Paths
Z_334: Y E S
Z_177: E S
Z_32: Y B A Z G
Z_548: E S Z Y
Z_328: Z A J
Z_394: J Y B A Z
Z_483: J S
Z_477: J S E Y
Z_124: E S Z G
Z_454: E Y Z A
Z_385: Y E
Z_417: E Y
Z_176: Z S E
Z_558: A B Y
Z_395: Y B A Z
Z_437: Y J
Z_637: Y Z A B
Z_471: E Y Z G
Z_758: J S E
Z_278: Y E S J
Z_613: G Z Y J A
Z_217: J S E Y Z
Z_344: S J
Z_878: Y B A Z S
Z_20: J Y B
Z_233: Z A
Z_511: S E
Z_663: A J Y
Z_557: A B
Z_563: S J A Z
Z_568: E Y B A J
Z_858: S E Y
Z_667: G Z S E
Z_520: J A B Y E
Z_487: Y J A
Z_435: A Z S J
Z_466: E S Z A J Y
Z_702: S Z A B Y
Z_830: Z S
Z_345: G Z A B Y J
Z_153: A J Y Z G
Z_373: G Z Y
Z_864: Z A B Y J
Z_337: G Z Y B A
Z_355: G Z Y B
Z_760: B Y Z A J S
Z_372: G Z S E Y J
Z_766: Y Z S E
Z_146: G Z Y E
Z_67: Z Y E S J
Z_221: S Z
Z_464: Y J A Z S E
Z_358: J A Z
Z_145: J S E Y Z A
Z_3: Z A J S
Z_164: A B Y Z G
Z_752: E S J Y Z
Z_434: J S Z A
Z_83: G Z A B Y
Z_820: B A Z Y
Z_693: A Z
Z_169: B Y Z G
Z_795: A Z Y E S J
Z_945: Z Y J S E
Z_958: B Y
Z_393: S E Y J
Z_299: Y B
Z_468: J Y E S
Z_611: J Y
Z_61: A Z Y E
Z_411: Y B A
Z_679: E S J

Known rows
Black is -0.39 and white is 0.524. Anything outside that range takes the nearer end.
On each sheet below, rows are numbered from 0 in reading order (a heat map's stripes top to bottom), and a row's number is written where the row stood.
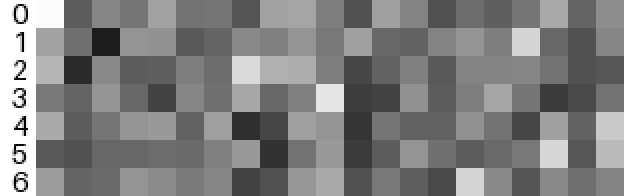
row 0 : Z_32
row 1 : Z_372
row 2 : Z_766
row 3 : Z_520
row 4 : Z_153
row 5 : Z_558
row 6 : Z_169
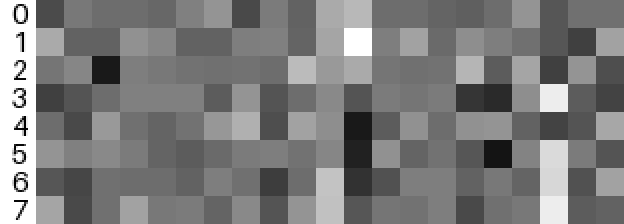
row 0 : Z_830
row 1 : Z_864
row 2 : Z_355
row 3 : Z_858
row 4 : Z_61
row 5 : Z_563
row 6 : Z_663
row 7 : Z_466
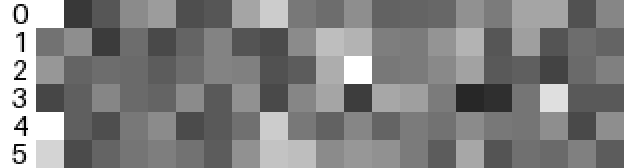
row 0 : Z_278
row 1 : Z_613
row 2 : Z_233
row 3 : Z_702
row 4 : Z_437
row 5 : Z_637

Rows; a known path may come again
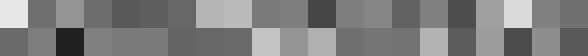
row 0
Z_395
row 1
Z_355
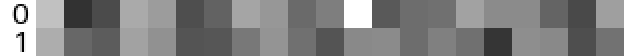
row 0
Z_67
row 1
Z_393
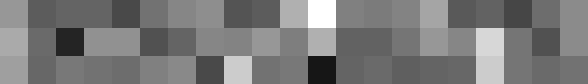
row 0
Z_233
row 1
Z_372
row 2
Z_334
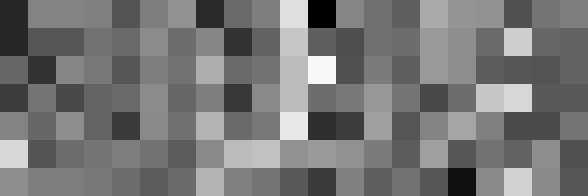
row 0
Z_760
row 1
Z_958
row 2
Z_945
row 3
Z_83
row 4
Z_520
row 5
Z_637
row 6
Z_221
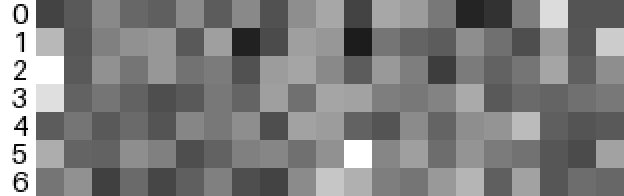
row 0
Z_702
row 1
Z_153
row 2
Z_32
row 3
Z_487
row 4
Z_146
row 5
Z_864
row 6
Z_613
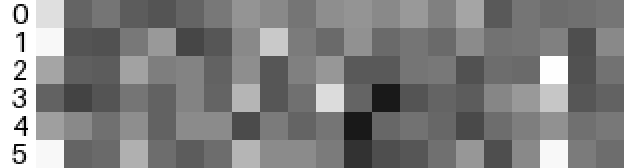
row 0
Z_411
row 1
Z_437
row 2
Z_417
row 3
Z_477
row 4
Z_177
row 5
Z_752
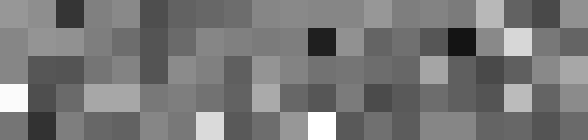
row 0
Z_345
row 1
Z_563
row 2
Z_557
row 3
Z_124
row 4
Z_176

